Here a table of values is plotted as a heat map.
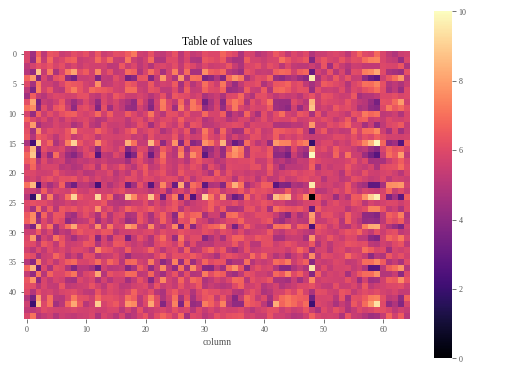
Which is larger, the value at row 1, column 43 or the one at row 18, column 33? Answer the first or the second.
the first
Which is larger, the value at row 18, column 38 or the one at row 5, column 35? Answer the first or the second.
the first
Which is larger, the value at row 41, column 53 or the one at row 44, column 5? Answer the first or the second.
the first
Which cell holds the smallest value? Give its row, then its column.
24, 48
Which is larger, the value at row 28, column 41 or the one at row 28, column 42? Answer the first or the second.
the first
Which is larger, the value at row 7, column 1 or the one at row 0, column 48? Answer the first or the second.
the first
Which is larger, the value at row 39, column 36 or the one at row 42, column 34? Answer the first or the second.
the first
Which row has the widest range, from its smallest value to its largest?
24
